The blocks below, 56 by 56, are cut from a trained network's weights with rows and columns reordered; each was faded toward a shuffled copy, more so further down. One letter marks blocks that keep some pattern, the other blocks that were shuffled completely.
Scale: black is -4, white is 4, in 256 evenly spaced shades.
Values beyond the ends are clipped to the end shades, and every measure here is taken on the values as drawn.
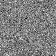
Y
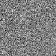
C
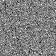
Y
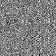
C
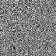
C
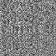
C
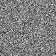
Y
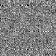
C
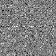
C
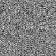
C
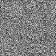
C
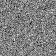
Y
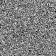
Y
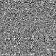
C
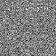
C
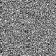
C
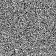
Y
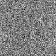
C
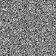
C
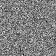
Y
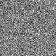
C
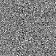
C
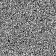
Y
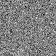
Y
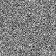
C
